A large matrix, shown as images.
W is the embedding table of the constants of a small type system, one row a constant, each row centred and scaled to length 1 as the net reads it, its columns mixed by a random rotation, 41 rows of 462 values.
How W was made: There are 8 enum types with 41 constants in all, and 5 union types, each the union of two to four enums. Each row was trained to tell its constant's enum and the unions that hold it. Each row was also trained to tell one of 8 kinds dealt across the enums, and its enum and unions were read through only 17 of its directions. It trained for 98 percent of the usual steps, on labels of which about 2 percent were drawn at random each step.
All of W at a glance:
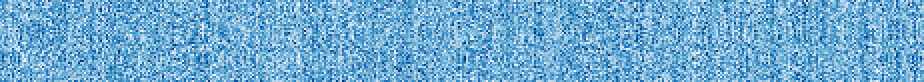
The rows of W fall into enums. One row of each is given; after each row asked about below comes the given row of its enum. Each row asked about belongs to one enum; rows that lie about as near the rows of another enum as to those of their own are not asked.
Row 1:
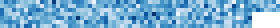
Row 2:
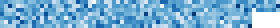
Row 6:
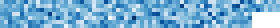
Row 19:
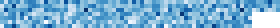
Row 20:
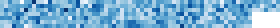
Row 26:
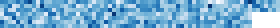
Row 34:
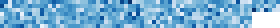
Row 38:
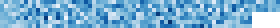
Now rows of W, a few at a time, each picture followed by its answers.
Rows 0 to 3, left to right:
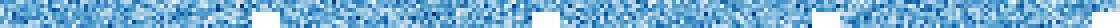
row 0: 20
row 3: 20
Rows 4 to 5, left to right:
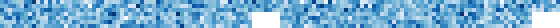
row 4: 26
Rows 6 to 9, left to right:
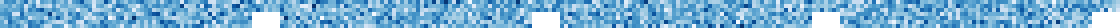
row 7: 34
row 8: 1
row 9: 20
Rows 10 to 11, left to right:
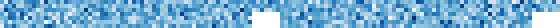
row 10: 19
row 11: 6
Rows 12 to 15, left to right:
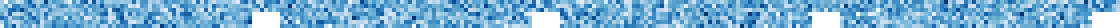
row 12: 38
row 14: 1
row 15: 26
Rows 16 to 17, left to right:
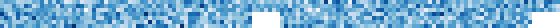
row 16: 1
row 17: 34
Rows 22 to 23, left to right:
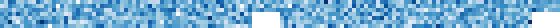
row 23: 34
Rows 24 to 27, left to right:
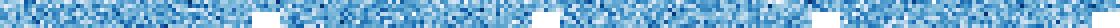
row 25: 20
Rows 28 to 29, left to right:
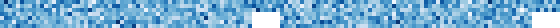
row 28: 26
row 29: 34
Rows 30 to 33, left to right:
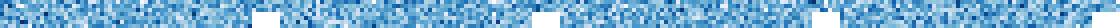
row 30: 2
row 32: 19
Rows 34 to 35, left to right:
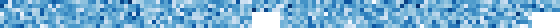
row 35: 26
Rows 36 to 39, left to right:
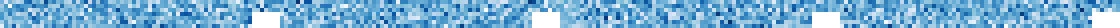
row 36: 38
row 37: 19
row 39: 19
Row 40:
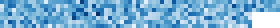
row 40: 2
